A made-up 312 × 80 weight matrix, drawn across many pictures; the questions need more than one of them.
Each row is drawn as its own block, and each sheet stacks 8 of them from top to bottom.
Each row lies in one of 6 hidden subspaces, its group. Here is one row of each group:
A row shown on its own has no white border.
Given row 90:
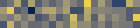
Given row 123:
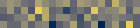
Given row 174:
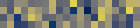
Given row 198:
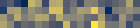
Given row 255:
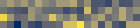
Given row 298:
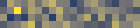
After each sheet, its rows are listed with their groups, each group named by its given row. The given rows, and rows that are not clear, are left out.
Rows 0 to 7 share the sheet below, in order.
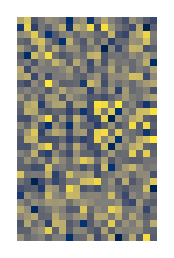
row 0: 174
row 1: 90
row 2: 90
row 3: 123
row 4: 123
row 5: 255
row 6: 198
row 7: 123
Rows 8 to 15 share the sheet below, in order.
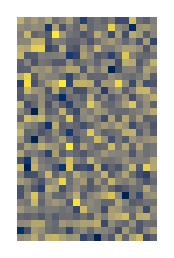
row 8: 255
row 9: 198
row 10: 174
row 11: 298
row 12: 298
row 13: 174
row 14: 198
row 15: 255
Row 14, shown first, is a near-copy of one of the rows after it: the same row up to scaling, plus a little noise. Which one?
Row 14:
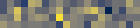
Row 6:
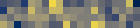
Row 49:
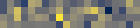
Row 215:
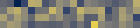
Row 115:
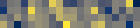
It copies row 49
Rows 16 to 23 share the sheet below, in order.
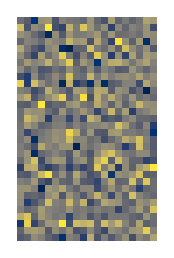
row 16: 123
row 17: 298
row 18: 174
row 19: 298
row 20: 198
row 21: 123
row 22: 298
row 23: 174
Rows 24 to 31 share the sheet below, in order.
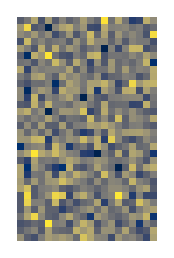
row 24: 90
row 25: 90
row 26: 174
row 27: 90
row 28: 255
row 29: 174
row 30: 174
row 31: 198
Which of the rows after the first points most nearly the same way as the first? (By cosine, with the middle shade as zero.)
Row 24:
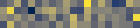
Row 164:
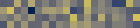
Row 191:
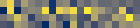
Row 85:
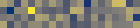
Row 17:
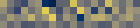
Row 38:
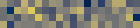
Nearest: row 164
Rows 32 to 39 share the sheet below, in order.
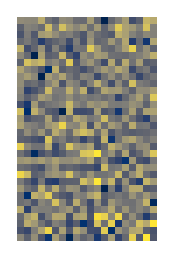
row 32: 174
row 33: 298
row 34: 298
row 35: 174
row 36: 255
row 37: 255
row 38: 90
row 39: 123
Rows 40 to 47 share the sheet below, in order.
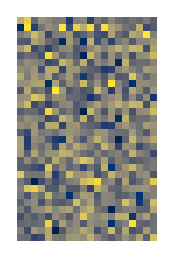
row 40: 174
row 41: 90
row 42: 255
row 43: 90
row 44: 174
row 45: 255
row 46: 198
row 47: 255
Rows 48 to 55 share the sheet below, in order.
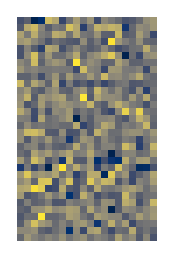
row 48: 198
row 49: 198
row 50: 174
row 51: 198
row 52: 198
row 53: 123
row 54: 198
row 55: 298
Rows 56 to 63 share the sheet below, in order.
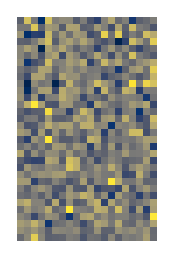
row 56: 298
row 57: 298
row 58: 174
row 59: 198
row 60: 90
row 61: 198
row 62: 123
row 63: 198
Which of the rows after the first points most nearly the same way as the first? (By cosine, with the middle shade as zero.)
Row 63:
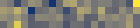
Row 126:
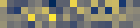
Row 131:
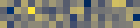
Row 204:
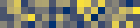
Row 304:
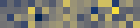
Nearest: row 204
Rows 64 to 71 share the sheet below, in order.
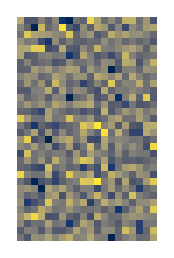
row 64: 298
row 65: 198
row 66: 123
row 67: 255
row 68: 90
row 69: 255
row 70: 298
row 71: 198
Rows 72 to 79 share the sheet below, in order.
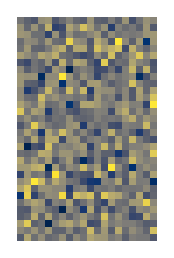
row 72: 123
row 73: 123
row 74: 298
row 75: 198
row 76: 298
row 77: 255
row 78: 174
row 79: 90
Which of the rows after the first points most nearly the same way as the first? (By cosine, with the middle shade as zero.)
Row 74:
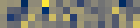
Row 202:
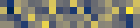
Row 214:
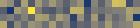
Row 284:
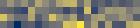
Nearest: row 284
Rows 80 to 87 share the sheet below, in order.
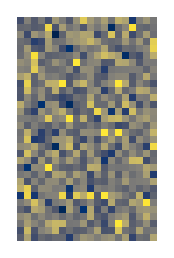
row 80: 255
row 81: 198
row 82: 174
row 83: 298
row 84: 90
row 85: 90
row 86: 174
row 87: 174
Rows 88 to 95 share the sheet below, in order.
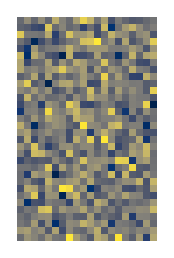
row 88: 255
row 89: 174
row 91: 198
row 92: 174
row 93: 255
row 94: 298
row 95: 123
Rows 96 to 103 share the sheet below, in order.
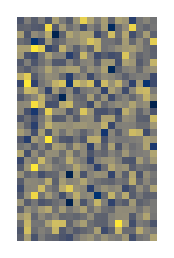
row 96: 255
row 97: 198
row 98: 174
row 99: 198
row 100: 90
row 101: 298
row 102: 298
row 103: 174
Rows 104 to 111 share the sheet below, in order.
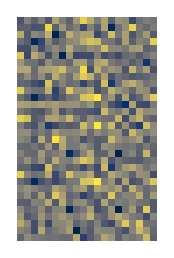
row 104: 255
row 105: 174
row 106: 255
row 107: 255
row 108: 123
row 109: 255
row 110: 123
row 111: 198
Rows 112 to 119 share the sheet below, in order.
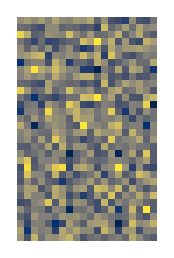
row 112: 255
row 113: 255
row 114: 255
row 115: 198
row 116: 123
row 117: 174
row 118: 123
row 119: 174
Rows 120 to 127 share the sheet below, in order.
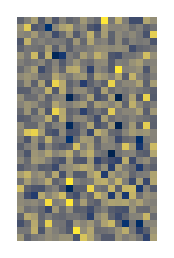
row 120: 90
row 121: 123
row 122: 123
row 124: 198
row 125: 123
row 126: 298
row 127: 198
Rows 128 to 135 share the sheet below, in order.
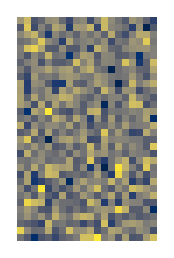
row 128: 174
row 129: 198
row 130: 174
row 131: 90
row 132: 90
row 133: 174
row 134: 298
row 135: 255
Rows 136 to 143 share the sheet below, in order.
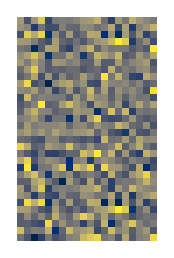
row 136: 298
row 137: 198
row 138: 90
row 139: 298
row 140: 255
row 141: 174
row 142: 298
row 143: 255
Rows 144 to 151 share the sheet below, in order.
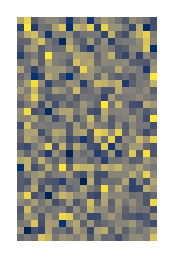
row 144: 174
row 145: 198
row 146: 198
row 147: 90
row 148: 123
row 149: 174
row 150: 90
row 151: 298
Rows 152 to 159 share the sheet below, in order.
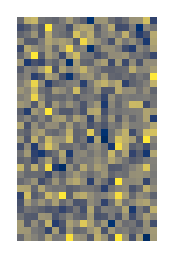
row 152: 198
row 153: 298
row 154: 198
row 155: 90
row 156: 174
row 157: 123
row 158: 174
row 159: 123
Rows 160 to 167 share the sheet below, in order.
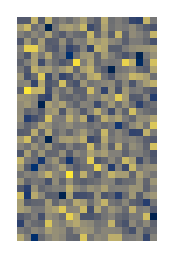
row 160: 90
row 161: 198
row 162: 298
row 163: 298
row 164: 90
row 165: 298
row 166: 174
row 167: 198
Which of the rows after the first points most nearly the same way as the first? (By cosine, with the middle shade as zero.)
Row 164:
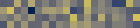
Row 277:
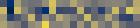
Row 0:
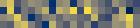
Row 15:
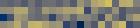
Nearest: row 0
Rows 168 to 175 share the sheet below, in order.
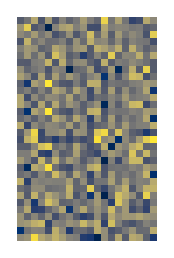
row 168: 90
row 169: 123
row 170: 90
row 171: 90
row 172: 123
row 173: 90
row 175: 255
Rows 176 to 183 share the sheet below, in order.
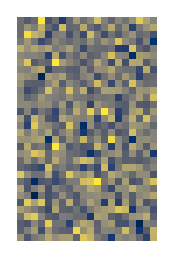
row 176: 298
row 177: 255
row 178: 298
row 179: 174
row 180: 255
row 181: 255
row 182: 298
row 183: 198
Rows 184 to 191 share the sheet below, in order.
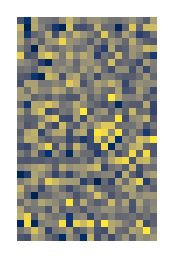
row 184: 174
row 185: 123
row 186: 198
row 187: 90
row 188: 123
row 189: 255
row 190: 298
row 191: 174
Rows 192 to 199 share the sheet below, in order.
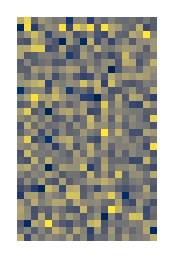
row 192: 174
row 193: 198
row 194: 255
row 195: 90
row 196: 90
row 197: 90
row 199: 90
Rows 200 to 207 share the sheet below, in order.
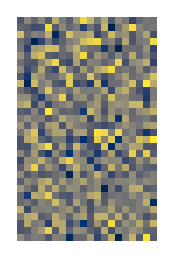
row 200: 255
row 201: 90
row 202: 174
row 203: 90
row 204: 123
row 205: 298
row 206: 90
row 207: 123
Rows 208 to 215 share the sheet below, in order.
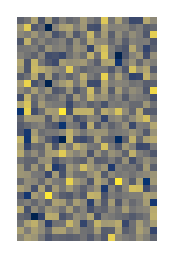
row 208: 90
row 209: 174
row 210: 90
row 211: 174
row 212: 174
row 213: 123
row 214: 90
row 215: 198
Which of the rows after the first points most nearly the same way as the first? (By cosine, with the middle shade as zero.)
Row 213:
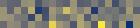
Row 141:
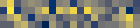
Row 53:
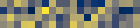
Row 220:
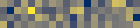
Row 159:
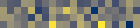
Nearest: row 159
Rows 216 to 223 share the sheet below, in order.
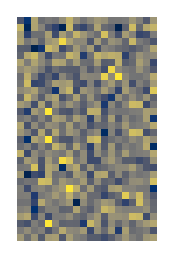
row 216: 174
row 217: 198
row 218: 90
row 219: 90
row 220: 90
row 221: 298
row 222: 198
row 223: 90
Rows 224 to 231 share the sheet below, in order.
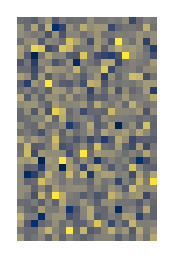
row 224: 123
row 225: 198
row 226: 90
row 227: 123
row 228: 174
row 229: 298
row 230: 123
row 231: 298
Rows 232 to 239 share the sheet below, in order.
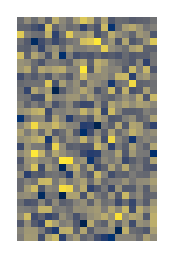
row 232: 255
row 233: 174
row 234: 255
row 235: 255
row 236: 255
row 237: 298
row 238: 298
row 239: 90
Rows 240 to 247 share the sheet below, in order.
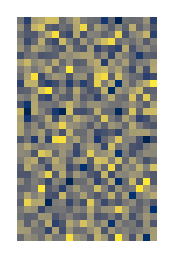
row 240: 90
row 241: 123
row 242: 123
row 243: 174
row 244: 123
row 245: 123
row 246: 298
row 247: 123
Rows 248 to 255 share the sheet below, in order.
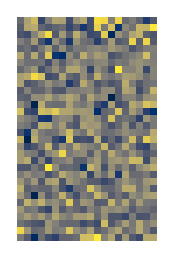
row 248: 123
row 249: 123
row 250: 198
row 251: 123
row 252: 174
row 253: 90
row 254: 298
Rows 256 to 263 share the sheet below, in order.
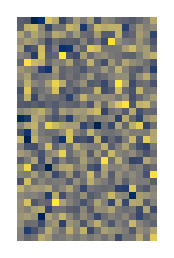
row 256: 198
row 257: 298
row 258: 174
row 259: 255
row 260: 174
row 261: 90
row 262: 255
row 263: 298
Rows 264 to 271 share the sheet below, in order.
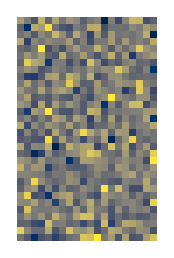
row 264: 90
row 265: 298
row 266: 198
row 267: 90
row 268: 255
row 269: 198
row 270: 90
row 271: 255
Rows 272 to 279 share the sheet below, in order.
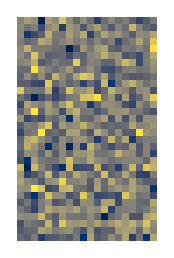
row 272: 298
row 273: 198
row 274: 255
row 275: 298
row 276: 298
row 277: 174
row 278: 198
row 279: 174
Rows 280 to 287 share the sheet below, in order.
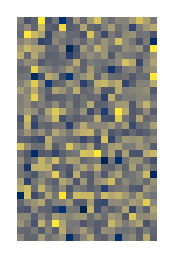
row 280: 298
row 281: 198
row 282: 198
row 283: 174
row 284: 255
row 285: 90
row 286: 174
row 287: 123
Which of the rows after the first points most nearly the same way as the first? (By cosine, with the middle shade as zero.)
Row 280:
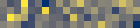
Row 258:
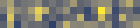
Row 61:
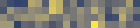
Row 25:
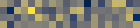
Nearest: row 258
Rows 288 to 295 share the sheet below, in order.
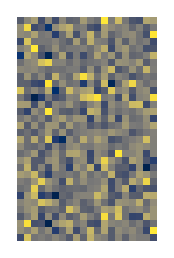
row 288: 90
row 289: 123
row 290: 255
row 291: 90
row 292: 123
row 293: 174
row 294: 123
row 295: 90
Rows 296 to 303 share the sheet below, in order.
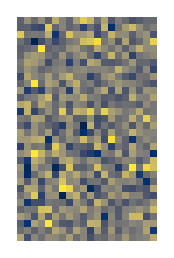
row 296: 255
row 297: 298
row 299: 174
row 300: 255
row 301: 174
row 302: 298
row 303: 90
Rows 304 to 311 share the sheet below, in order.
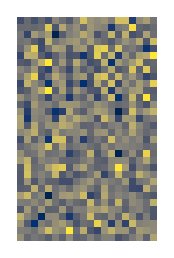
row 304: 255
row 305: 123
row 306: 123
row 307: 174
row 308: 123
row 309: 174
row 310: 90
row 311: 298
